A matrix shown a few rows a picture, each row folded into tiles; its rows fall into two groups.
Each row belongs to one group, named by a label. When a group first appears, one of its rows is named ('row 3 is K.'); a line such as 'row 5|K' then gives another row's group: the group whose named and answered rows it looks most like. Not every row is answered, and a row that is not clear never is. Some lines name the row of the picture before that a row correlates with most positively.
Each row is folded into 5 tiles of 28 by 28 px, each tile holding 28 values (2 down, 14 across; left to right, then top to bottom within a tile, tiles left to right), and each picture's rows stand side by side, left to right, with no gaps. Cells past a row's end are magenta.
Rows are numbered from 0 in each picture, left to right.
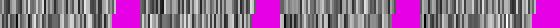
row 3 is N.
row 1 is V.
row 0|N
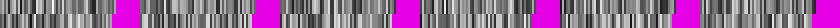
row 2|V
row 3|V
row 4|V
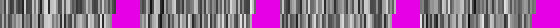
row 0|V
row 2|N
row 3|N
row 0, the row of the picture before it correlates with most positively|5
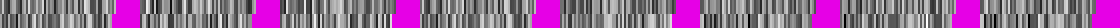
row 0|N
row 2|V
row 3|N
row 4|V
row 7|N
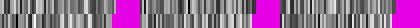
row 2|V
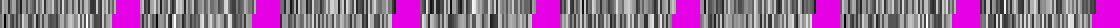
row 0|N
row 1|N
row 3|V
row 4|V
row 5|V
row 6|N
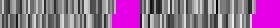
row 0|N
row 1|V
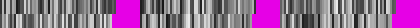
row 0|V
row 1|V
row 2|V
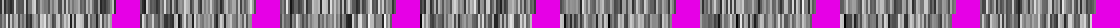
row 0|V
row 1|V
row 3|V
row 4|N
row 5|N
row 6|N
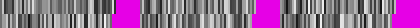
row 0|V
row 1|N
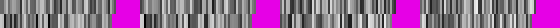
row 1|N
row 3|V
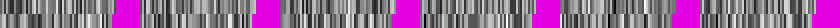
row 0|V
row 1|V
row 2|V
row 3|N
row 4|N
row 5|N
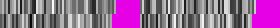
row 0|N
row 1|N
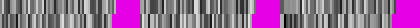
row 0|N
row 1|V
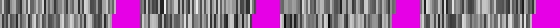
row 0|N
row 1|V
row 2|N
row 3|V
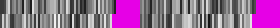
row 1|V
